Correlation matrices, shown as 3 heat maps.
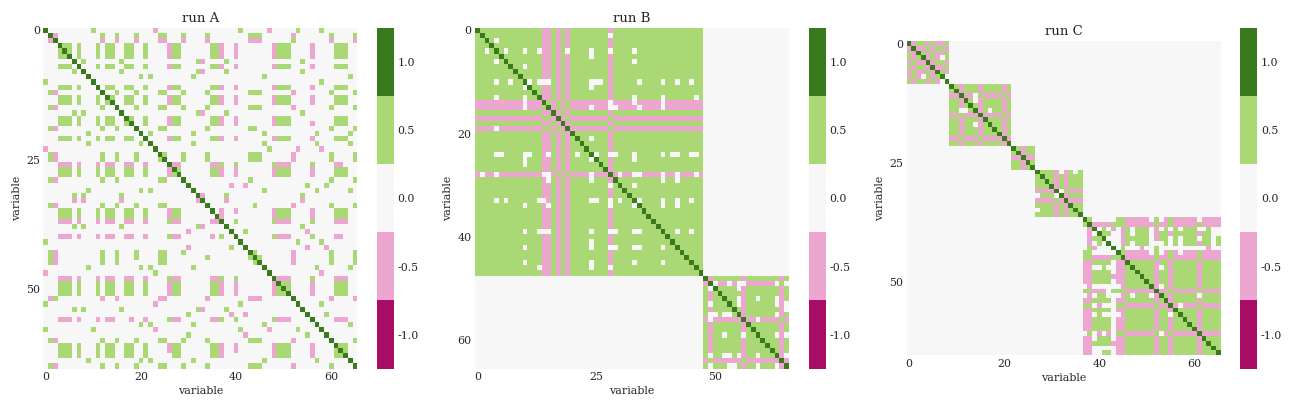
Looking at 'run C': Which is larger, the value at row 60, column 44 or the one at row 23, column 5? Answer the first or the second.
the second
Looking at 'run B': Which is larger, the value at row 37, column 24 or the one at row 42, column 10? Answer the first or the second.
the first
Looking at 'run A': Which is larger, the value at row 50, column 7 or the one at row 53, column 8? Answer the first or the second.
the first
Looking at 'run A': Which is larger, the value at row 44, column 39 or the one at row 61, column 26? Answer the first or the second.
the first
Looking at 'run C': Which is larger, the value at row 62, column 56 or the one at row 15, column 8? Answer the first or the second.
the first
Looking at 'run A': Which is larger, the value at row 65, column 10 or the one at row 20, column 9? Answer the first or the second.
the second
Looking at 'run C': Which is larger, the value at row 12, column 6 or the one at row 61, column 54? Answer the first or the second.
the first
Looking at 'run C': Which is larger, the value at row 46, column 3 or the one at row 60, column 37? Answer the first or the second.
the first
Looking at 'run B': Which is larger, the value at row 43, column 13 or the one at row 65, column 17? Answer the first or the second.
the first
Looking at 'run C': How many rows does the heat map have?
66
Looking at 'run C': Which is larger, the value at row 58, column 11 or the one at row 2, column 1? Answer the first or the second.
the first
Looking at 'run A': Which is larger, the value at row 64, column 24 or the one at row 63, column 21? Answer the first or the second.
the second
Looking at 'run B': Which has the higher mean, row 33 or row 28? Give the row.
33
